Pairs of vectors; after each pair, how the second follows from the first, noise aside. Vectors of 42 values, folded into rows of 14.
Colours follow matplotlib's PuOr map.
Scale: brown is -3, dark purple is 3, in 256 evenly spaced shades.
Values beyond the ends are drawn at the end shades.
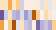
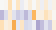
shrunk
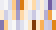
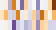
wrapped around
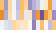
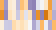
copied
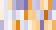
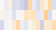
shrunk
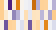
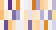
copied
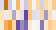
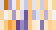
copied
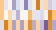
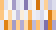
copied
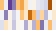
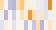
shrunk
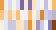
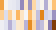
copied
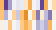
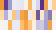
copied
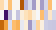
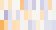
shrunk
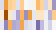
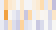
shrunk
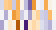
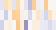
shrunk
